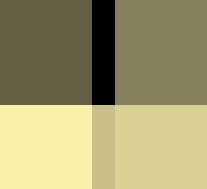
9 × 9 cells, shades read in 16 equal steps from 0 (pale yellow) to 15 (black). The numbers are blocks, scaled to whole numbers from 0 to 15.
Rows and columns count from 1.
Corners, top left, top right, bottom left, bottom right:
9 7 0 2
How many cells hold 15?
5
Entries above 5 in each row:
9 9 9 9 9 0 0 0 0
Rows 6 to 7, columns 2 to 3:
0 0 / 0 0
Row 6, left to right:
0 0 0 0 3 2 2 2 2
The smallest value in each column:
0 0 0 0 3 2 2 2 2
